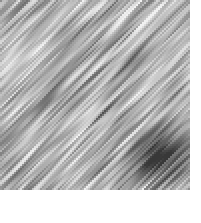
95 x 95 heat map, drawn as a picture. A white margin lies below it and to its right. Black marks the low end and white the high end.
No row or column stands out. A single dip lies in the bottom right. The halves do not mirror each other. The grain runs diagonally up to the right. The bottom right is the ninth with the lowest average.
